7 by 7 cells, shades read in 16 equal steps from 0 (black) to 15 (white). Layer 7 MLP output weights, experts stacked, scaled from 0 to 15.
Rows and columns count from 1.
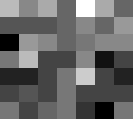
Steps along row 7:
down up up down down up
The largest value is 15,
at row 1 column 5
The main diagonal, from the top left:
11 5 8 4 12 4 7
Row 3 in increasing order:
0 6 7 8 8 8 9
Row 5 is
2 2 4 7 12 4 2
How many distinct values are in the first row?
5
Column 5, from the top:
15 8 7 8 12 4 3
